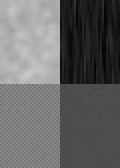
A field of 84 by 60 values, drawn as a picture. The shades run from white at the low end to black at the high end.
It is made of 2 by 2 panels. Panel 1,1: low, blotchy, faint in contrast. Panel 1,2: very high, streaked downward, faint in contrast. Panel 2,1: middling, checkered, faint in contrast. Panel 2,2: high, flat.
